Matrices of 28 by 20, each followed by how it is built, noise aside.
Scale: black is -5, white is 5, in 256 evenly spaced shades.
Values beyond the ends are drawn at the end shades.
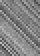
Toeplitz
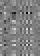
low rank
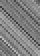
Toeplitz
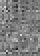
low rank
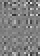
low rank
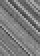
Toeplitz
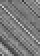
Toeplitz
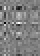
low rank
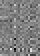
low rank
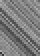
Toeplitz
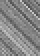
Toeplitz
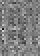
low rank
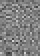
low rank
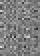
low rank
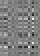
low rank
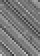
Toeplitz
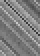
Toeplitz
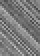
Toeplitz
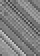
Toeplitz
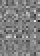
low rank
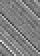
Toeplitz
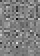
low rank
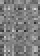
low rank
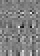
low rank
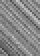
Toeplitz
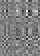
low rank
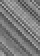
Toeplitz
